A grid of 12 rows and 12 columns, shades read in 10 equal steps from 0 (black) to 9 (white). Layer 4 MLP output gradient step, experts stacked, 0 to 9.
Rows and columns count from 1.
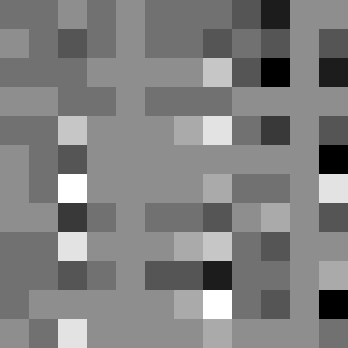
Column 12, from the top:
5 3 1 5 3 0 8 3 5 6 0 4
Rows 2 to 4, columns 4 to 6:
4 5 4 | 5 5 5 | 4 5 4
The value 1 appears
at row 1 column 10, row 3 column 12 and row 10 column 8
